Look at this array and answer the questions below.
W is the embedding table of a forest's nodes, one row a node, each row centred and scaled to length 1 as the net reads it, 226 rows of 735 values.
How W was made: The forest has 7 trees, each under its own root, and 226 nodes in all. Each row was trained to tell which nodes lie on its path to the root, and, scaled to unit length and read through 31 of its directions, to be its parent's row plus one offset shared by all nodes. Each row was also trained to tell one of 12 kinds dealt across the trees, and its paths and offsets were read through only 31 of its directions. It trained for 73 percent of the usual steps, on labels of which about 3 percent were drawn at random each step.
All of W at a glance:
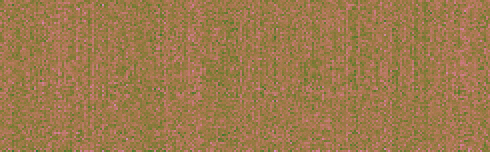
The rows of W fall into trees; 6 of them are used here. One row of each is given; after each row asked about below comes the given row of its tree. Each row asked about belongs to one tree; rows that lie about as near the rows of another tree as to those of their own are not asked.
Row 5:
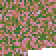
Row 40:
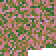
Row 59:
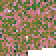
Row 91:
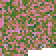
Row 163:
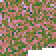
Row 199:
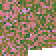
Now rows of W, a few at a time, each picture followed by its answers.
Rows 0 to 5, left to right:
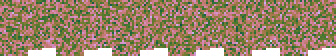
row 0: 199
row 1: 91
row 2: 40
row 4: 199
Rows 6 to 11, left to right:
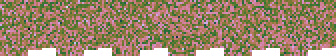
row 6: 91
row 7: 5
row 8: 59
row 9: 199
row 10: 91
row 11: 199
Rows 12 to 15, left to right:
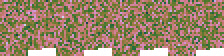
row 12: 91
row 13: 199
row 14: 199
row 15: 5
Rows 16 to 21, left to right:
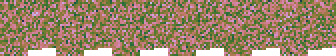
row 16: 59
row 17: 59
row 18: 91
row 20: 163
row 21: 199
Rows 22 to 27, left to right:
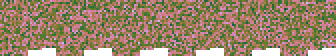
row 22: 5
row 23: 91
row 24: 40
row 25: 91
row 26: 91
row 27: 5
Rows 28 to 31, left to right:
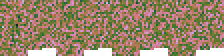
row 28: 199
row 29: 5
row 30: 59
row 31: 199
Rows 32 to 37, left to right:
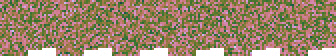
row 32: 91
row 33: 199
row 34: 163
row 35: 91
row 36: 199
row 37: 91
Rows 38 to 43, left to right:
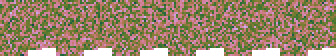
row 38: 199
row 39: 91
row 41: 199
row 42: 199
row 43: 163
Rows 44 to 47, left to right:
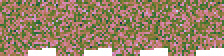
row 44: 163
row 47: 59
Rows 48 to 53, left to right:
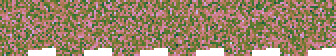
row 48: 199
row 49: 59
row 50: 59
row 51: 40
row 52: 59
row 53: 199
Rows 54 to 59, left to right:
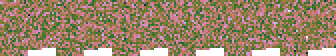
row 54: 199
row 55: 163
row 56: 59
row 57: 199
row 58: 59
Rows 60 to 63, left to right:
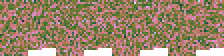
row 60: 59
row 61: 5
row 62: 163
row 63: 91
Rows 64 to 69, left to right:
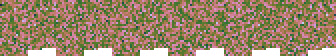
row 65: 40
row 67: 163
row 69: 59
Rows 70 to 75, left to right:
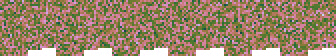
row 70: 163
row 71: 40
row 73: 199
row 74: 199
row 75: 199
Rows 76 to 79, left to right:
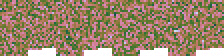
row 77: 199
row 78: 163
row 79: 91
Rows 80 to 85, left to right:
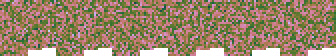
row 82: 40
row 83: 91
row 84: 91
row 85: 163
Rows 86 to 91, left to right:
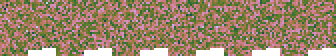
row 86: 59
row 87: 163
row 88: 163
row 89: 59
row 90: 163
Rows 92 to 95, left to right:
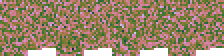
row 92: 163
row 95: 163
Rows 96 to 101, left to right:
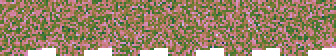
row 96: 199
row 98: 91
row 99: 5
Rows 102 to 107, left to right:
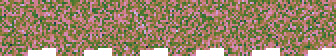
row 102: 199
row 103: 91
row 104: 199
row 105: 199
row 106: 199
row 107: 163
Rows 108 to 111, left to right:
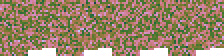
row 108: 91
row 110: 199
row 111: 163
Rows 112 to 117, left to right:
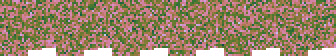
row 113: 199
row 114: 91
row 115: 59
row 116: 163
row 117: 199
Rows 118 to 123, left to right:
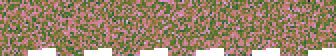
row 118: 163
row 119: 91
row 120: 5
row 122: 91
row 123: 59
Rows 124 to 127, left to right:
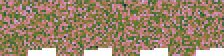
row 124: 163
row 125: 199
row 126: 91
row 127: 199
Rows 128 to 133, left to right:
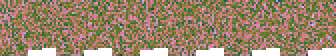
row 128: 199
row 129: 91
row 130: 91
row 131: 91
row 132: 59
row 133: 59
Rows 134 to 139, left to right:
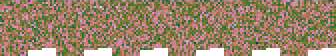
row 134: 59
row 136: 59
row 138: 91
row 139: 199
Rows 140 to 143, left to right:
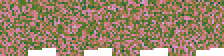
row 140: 91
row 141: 91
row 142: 91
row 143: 91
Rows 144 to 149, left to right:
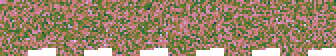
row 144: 199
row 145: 91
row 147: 59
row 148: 40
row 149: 91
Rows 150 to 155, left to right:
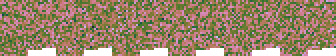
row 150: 163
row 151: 199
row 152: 163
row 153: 59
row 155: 5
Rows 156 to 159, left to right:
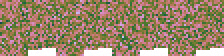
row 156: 40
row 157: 163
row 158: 163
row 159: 163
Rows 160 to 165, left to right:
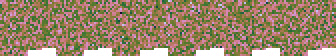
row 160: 199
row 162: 59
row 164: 40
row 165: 199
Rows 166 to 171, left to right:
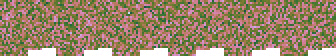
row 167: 5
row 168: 91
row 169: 163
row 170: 163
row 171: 91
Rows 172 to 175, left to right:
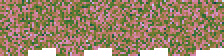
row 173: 40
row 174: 59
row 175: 199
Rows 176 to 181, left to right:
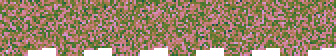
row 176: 163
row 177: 91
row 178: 199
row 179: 40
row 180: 40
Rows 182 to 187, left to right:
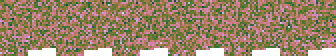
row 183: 59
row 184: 199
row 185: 40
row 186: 40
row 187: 91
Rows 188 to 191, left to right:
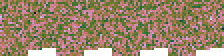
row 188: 5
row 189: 91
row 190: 5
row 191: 40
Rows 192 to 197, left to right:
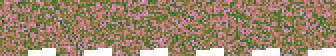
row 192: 59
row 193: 199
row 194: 91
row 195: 163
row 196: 163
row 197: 199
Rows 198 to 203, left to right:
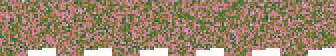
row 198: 199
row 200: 199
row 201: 163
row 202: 91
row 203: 163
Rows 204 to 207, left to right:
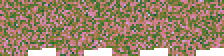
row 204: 91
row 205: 91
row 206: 5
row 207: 59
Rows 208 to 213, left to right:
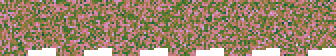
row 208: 199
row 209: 59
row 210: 163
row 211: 91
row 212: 59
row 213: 91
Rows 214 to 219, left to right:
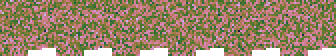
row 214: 40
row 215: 40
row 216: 163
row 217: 59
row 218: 163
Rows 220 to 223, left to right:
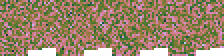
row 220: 91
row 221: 59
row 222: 163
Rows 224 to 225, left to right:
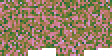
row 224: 40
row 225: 91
